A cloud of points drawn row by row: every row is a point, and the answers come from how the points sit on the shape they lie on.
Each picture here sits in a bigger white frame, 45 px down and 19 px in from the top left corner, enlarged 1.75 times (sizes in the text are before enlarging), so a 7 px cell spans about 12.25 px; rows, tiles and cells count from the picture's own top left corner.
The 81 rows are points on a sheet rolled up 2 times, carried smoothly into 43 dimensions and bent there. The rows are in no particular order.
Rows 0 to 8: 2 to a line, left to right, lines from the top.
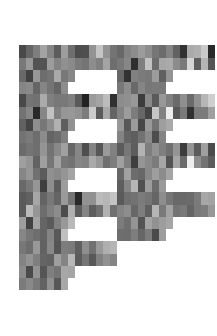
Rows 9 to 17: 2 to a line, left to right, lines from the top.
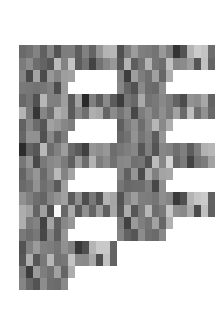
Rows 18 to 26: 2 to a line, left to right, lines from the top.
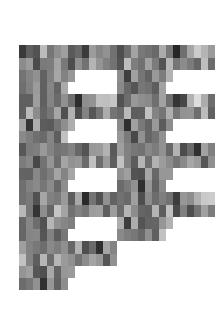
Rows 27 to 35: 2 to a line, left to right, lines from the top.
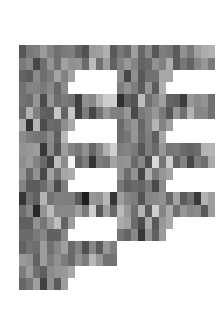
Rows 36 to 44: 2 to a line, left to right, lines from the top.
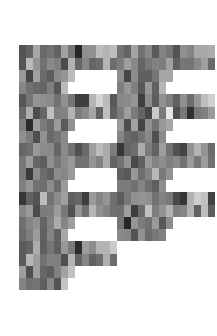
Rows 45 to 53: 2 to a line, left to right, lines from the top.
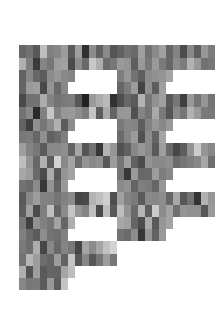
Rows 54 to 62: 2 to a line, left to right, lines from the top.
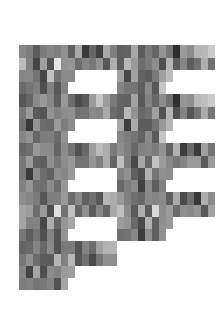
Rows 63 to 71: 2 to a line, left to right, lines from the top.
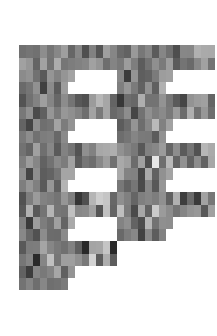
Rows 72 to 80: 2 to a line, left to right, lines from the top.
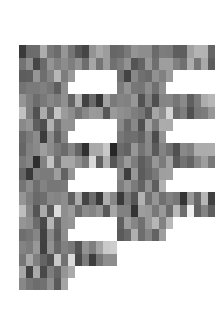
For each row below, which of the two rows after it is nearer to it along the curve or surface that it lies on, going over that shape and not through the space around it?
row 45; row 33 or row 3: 33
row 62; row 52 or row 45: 52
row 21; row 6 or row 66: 6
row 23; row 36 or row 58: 58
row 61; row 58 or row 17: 58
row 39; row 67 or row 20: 20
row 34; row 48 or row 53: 48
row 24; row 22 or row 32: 32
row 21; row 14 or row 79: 79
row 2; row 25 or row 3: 25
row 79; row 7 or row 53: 53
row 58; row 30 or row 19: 30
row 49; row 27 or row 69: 27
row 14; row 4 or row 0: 0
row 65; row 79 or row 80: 79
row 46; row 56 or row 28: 56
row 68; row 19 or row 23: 23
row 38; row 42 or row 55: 55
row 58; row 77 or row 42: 77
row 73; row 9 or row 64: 64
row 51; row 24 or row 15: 24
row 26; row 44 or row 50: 50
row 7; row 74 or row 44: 74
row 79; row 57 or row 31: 57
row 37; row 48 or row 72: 72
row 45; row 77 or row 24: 24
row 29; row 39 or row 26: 39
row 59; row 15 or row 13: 15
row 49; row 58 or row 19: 58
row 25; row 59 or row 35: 59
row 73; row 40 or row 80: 40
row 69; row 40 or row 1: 1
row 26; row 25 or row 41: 41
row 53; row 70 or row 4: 70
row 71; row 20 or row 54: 20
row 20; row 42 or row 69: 69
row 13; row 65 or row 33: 65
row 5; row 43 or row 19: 43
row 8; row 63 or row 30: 30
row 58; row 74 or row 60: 60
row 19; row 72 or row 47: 47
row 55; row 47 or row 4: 47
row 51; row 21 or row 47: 21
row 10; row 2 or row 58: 2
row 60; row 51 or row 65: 65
